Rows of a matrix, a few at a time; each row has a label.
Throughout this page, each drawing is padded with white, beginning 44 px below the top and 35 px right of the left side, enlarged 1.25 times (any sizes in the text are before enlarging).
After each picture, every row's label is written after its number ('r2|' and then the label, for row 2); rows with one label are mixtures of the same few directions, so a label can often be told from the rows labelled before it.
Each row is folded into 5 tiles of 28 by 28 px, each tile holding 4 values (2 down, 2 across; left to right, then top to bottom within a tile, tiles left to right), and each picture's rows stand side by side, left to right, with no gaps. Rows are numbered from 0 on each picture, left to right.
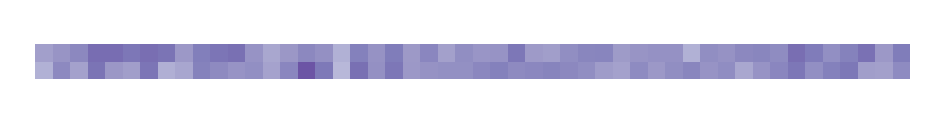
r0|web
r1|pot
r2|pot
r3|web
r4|web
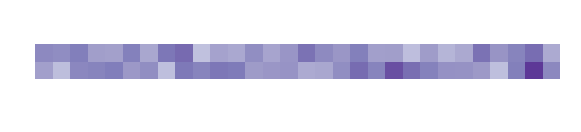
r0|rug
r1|web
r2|web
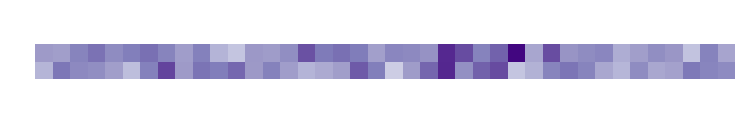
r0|pot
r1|web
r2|web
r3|web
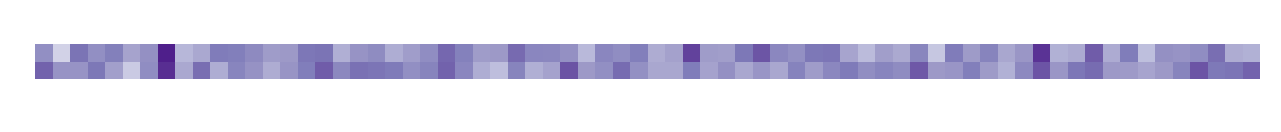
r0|pot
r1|pot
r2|pot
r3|pot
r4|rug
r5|pot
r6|pot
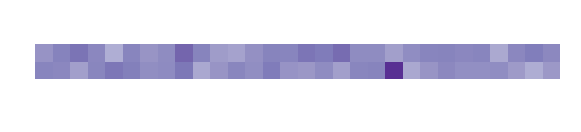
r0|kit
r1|web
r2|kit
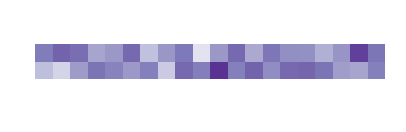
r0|rug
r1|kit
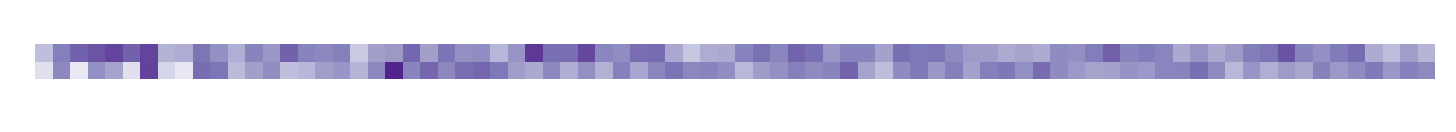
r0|web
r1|kit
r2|kit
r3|rug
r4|web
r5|web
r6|web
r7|rug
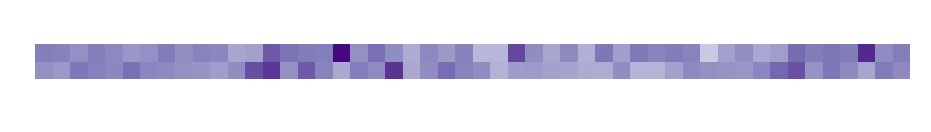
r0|web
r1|web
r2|pot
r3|kit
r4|web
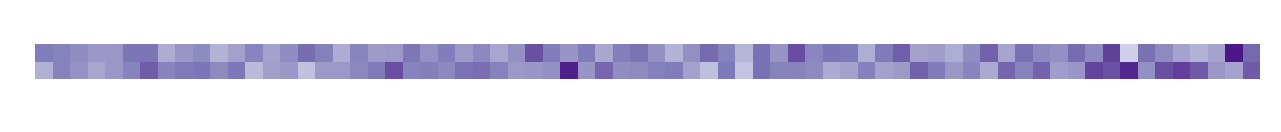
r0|pot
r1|web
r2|kit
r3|kit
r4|pot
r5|rug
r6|kit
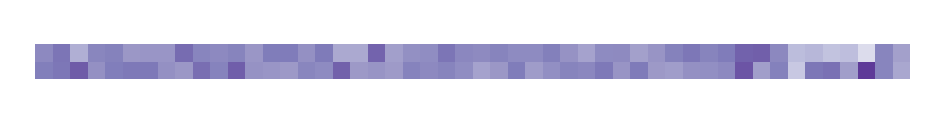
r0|kit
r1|rug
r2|pot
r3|rug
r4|web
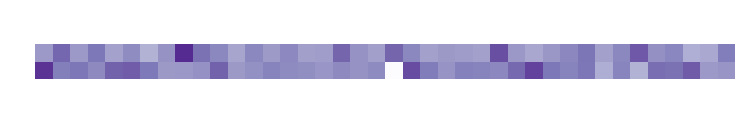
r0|kit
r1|pot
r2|kit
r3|rug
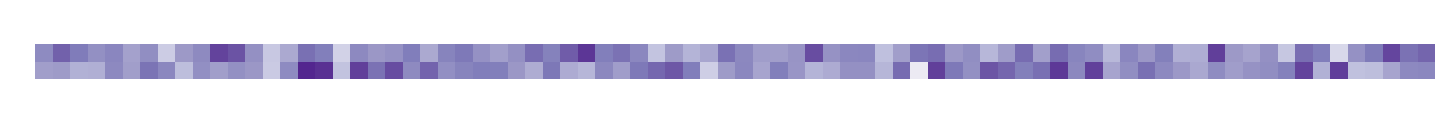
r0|web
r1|pot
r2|kit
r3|web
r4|kit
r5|kit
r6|pot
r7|rug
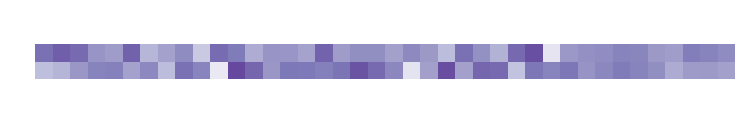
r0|rug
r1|kit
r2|rug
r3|pot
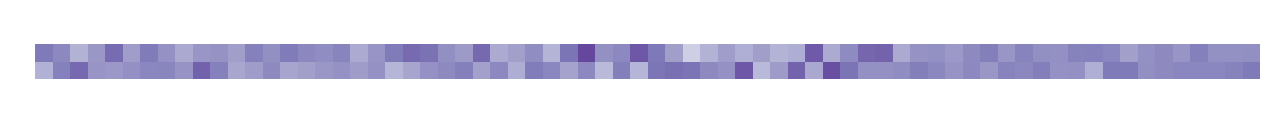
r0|kit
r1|kit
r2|rug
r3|rug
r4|rug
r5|rug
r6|kit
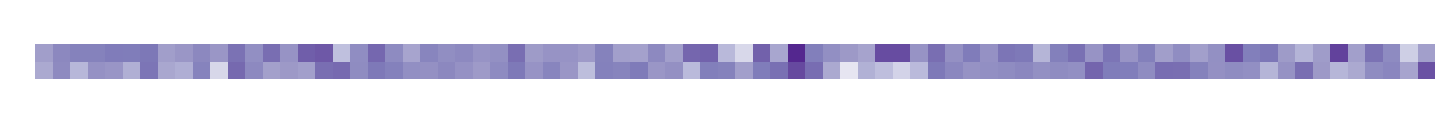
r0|web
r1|pot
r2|pot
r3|rug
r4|pot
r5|pot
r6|kit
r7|kit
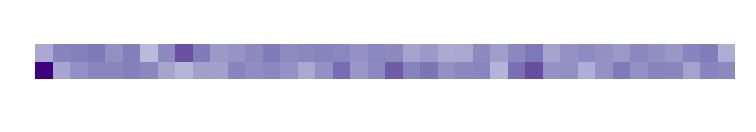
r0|kit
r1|pot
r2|web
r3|rug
